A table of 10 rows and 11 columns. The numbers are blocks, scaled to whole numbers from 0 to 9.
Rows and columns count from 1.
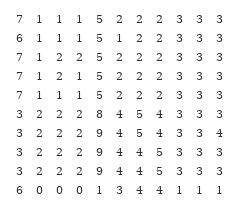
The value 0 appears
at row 10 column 2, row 10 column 3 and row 10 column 4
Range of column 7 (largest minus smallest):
3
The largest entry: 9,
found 3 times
